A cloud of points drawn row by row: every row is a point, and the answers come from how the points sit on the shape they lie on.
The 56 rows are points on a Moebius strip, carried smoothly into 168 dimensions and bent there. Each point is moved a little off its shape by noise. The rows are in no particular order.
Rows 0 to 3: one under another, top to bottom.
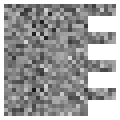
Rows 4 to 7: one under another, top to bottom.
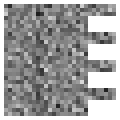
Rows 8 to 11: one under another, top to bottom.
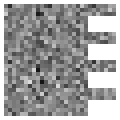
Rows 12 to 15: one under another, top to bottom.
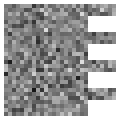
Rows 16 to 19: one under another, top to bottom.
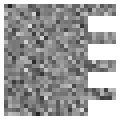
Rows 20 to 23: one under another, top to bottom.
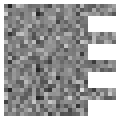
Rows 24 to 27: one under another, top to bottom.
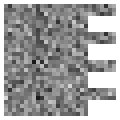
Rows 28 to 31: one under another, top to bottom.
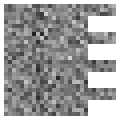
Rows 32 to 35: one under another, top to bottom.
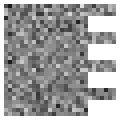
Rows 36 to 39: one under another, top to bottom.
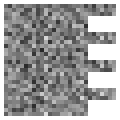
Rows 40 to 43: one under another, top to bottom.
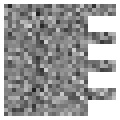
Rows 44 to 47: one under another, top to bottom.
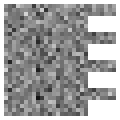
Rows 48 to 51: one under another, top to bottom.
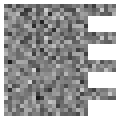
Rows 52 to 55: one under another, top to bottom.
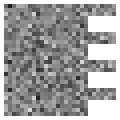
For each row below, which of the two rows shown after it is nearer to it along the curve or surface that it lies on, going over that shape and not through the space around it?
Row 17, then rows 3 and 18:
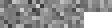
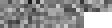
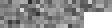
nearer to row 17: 3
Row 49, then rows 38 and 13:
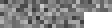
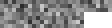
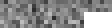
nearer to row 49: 13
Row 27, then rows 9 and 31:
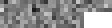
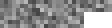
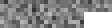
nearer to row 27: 31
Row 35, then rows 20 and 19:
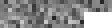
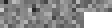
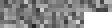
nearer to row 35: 19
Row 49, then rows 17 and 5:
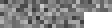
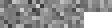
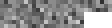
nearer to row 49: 5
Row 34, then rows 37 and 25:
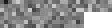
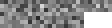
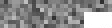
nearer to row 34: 37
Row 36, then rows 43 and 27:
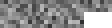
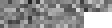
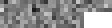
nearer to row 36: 27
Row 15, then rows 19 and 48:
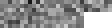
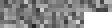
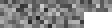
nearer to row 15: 19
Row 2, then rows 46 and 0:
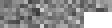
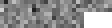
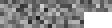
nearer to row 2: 0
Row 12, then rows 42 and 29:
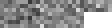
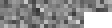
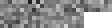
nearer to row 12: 42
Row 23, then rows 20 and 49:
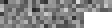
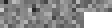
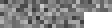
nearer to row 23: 49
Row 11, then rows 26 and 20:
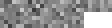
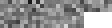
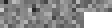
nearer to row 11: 26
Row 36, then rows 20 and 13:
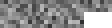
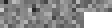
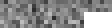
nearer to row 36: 13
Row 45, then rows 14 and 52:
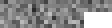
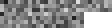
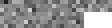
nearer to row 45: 14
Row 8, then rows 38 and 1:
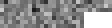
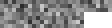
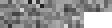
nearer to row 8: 38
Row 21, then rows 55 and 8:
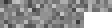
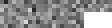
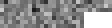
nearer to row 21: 55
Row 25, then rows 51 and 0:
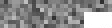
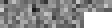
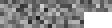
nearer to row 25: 0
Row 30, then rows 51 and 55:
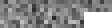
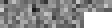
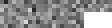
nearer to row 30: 51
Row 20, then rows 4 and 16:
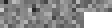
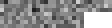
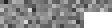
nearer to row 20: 16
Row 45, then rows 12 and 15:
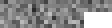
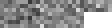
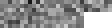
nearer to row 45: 12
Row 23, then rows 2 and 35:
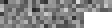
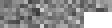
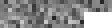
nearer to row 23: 35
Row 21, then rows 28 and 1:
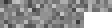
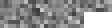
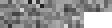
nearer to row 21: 1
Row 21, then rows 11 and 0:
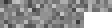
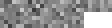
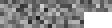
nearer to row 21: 11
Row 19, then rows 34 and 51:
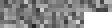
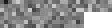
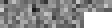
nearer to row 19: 51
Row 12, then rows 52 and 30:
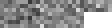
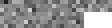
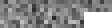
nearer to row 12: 30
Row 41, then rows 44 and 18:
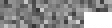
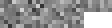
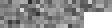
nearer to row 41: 18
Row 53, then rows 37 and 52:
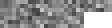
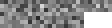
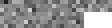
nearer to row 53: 37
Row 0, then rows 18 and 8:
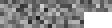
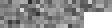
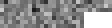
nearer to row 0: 8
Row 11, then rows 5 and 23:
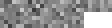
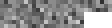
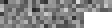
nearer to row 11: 23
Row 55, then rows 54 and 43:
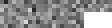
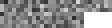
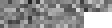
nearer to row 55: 54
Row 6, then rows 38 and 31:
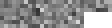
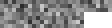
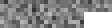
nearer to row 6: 38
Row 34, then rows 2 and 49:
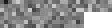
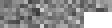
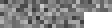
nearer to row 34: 49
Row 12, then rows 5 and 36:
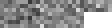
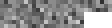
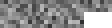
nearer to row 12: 5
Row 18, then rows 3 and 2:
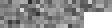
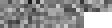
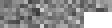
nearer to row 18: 3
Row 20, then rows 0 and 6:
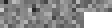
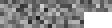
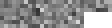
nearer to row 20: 0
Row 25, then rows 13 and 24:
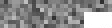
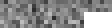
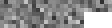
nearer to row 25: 24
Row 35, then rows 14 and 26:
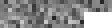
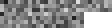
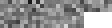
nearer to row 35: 14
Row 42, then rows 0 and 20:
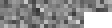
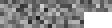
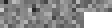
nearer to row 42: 0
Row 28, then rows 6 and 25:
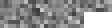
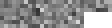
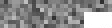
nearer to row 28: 6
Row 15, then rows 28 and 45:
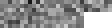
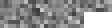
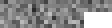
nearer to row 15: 28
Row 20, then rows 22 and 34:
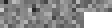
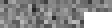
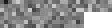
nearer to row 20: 34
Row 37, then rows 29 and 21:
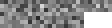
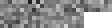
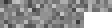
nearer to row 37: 21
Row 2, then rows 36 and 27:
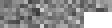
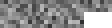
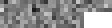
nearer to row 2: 36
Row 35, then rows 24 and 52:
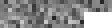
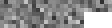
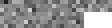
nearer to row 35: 24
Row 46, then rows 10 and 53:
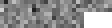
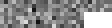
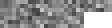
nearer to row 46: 10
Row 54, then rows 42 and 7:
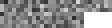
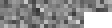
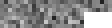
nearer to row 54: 7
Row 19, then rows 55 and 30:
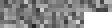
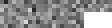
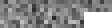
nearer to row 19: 30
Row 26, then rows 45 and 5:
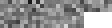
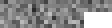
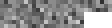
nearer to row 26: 5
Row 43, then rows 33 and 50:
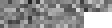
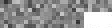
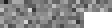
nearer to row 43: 33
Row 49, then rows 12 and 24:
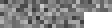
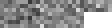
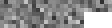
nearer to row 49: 24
